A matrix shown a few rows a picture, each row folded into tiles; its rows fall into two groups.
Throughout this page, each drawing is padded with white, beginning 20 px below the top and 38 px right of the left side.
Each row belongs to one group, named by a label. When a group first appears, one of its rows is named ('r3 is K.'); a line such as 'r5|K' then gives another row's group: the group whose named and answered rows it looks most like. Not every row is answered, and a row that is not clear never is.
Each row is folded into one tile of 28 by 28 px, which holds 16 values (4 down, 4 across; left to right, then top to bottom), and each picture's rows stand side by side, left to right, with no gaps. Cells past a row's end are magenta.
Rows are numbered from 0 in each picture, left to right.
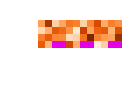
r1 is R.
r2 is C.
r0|R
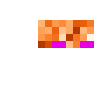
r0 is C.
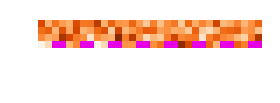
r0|C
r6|R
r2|C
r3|R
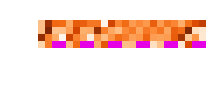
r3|C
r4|C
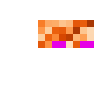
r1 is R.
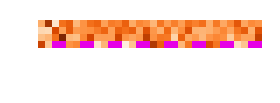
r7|C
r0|R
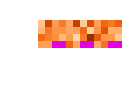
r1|R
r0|R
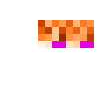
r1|C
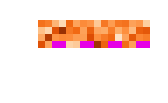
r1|C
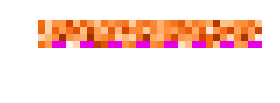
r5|C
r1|C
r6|R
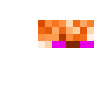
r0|C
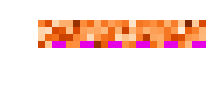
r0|R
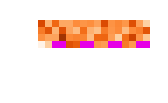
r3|R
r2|R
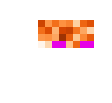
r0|C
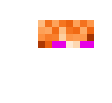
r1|C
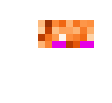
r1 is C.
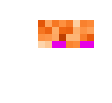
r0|C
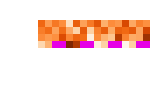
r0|C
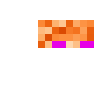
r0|R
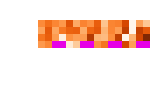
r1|C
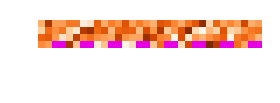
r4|R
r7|R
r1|R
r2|C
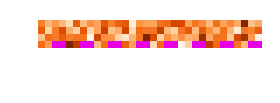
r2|R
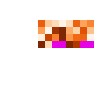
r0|R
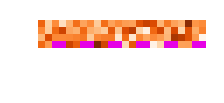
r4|C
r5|R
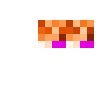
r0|C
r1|C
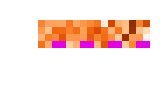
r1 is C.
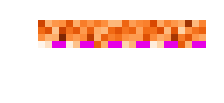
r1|C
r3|C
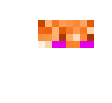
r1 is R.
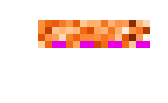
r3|R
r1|R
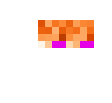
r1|C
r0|C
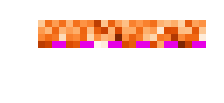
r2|C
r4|R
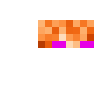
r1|C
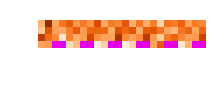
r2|C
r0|R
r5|C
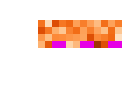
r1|C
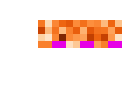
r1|C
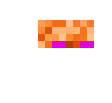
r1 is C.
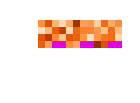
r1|R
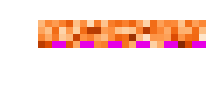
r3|R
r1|R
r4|C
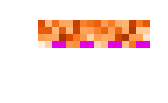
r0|C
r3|R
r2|C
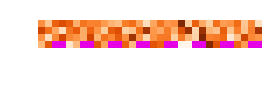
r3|R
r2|R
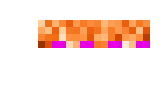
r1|C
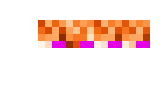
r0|C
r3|C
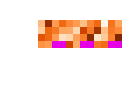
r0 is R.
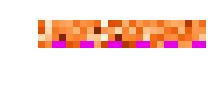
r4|R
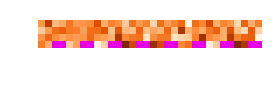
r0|R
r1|C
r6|C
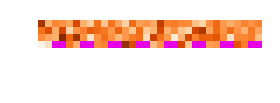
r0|C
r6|R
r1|R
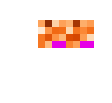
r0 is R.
